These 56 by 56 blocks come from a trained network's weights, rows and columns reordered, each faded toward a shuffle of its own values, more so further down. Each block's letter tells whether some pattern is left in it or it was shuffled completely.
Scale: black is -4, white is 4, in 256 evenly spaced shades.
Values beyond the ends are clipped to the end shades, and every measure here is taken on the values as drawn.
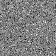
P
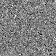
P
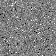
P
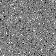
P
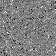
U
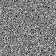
U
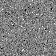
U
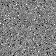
P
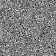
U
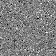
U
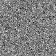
U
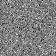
P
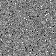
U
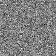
U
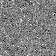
P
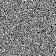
P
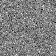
P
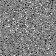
P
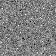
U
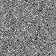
P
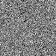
P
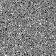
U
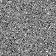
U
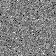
P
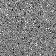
P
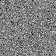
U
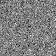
U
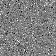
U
